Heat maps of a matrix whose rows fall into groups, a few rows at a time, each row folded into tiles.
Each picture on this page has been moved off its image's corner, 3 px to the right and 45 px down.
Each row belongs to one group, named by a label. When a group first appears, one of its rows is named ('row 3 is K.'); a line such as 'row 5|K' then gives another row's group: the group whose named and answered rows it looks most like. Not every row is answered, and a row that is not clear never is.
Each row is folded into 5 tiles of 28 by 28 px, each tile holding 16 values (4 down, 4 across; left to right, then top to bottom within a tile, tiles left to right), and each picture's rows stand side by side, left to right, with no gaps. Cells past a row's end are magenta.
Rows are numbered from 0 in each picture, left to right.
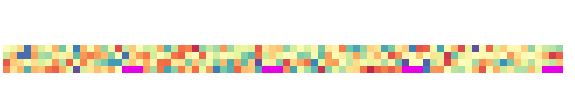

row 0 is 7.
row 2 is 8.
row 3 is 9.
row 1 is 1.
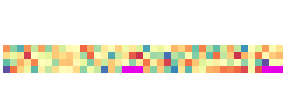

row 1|8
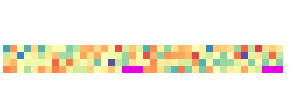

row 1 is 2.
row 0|7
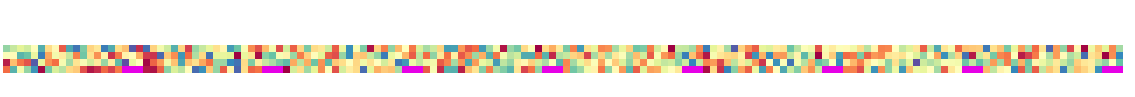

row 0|8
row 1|2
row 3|1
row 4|8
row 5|1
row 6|2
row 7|1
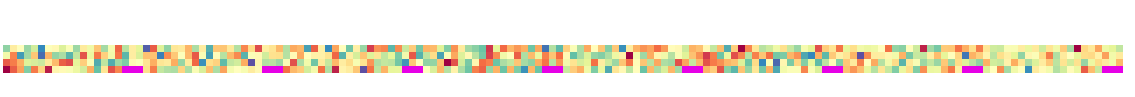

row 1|2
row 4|9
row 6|2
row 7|9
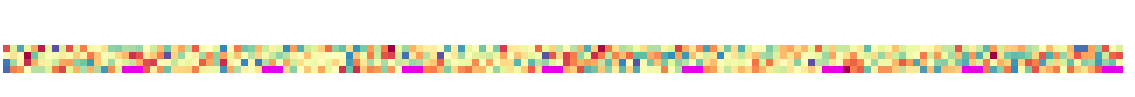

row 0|9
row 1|7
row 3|7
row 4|2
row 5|7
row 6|7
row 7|8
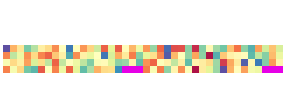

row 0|1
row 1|7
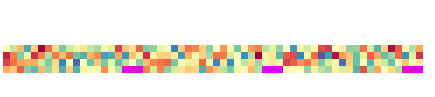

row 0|2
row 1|1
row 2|2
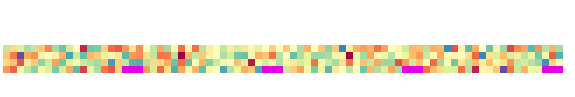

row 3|7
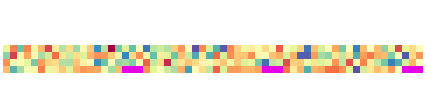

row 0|8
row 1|8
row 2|7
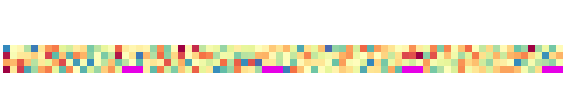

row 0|1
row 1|1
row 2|9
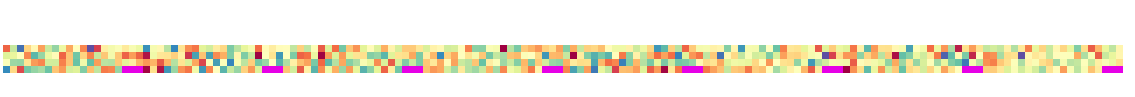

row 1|1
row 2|1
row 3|2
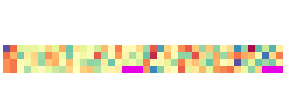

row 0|2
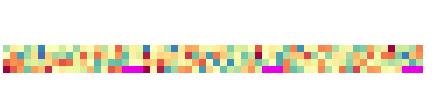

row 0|7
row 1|1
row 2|8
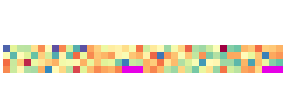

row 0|8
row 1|2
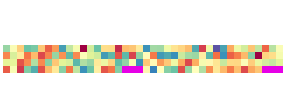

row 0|1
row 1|8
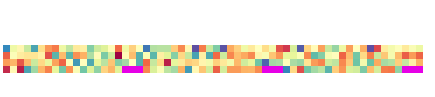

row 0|1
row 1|8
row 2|9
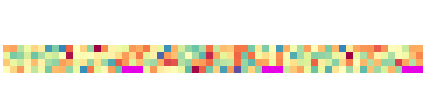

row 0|9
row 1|9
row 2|9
